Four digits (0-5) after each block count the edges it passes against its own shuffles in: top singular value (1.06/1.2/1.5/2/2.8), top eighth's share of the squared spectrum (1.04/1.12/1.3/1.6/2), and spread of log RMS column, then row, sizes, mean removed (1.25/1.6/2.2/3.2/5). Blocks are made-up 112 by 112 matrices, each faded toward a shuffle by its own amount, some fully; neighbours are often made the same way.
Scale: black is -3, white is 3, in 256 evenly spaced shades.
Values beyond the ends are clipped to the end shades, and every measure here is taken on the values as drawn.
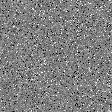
1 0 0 0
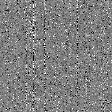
2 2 3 0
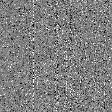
2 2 3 0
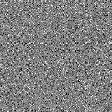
4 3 1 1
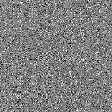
4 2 2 1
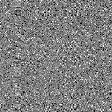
4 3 1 1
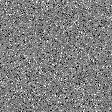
2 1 0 0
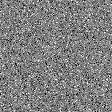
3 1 0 0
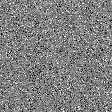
0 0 0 0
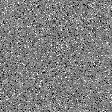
3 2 0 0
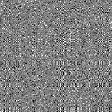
5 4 3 3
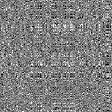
5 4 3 3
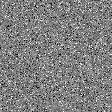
3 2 0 0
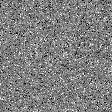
2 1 0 0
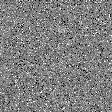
3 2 0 0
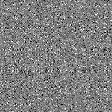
4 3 2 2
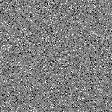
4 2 1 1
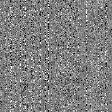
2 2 4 0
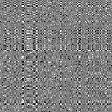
5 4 4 4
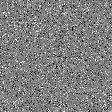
2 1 0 0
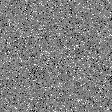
2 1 0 0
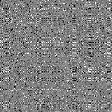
5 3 2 3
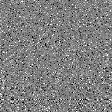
4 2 1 2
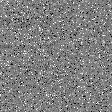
2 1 0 0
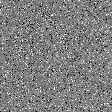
0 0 0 0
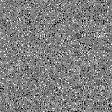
4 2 1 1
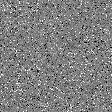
2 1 1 0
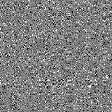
4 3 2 2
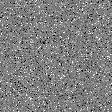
2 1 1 0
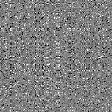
5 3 2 2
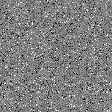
3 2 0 0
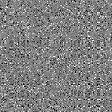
5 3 2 2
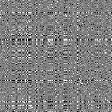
5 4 3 4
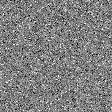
0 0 0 0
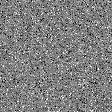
2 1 0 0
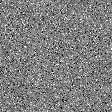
1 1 0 0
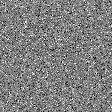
1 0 0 0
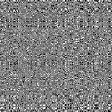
5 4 3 3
